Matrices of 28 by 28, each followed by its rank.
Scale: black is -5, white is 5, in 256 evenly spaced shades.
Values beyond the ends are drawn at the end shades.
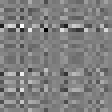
two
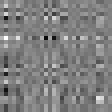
two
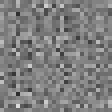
five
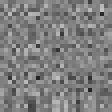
five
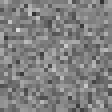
full rank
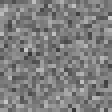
full rank
